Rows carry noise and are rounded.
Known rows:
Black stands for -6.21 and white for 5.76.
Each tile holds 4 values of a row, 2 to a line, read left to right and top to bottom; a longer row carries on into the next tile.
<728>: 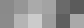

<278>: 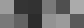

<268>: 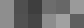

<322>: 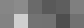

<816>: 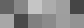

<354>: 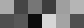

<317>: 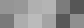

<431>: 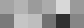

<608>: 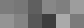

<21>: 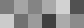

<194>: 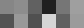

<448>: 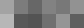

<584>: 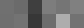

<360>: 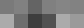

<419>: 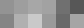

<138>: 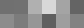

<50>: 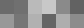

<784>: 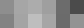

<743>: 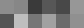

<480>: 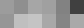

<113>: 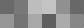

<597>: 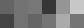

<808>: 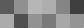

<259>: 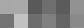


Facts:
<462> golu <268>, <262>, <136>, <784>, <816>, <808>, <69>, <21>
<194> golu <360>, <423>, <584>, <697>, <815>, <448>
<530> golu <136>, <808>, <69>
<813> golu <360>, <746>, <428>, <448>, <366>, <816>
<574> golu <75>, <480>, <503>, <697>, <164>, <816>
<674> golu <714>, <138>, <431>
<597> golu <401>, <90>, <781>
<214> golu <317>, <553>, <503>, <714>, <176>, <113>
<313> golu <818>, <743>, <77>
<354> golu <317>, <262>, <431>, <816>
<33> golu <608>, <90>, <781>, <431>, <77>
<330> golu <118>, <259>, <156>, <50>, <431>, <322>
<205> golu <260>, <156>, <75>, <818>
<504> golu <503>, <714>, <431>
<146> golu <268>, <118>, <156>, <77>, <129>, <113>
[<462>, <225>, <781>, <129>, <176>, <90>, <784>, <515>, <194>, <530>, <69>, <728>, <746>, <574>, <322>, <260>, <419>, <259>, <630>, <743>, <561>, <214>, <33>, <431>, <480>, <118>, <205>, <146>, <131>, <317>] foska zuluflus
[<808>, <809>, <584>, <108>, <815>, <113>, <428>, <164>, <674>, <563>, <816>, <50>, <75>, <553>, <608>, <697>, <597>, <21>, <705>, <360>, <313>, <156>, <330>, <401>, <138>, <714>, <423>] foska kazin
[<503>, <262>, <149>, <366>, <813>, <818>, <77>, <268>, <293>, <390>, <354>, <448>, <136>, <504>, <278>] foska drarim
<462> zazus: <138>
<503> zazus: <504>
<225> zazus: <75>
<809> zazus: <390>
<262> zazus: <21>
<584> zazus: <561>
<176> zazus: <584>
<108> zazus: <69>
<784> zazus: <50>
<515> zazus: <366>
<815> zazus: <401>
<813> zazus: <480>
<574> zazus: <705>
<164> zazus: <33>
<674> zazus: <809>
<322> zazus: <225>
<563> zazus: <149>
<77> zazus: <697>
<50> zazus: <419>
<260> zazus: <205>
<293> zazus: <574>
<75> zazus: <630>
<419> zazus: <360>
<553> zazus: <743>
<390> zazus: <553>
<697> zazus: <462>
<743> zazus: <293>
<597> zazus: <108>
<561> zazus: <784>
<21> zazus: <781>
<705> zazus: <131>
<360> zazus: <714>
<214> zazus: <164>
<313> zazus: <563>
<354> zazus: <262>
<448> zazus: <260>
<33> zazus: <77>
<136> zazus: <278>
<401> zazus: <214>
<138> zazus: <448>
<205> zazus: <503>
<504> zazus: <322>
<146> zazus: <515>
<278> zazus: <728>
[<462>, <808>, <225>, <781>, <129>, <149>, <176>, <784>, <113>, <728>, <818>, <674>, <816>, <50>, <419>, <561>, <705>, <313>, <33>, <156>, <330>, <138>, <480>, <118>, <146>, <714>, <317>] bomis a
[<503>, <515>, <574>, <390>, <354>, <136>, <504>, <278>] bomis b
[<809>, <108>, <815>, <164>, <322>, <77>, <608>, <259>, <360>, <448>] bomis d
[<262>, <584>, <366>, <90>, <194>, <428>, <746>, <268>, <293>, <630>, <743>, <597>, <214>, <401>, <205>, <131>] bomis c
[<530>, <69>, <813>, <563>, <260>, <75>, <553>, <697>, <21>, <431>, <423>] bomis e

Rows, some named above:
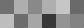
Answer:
<423>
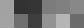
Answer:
<366>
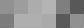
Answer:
<317>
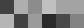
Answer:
<563>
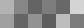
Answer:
<77>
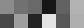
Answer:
<574>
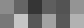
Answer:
<131>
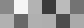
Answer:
<530>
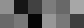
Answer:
<503>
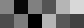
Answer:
<504>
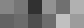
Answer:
<401>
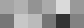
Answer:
<431>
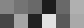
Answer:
<574>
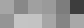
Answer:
<480>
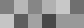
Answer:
<697>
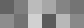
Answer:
<156>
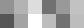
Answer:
<33>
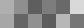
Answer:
<77>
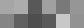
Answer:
<815>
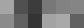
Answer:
<262>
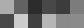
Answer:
<515>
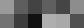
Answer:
<136>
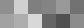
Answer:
<260>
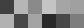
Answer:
<563>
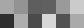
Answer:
<214>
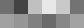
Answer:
<714>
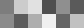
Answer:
<462>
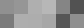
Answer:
<317>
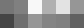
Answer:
<674>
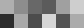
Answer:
<214>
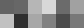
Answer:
<149>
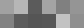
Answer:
<815>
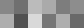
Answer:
<818>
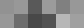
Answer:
<164>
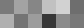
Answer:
<553>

